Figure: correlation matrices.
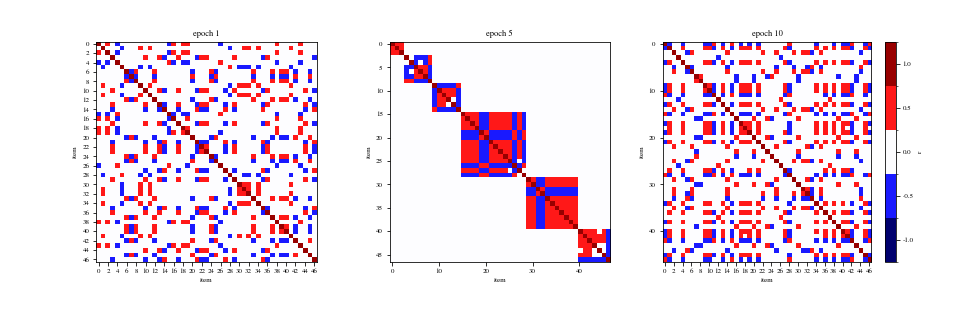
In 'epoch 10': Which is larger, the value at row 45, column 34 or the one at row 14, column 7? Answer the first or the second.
the first
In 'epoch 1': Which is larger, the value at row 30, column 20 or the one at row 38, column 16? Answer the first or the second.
the second
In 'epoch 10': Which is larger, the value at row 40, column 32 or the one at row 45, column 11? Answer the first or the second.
the first
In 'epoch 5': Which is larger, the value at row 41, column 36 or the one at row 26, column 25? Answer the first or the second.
the first
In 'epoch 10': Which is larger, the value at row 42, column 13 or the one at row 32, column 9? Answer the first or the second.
the second
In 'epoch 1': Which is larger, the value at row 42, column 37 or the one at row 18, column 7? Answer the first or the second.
the second
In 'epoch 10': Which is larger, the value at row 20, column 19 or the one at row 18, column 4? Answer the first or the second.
the second
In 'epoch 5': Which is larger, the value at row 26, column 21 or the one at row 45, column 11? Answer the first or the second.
the second
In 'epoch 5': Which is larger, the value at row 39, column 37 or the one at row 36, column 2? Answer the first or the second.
the first
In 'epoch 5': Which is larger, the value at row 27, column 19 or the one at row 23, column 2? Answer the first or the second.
the second
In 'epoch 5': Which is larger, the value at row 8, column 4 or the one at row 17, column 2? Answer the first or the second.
the first
